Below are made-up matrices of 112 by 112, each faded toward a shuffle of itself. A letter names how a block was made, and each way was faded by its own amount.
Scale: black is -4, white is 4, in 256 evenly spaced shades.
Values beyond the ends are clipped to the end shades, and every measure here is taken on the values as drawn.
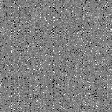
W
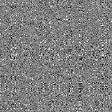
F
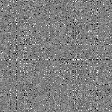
F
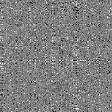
F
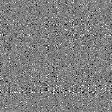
F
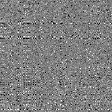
F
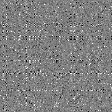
F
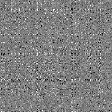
F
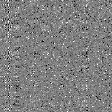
W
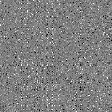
W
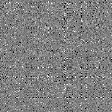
F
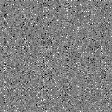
W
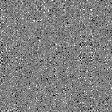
W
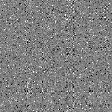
W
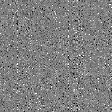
W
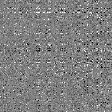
F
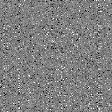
W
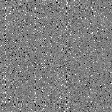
W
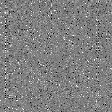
W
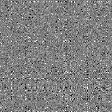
F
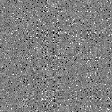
W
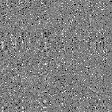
W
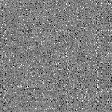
W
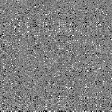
F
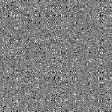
F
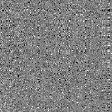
F
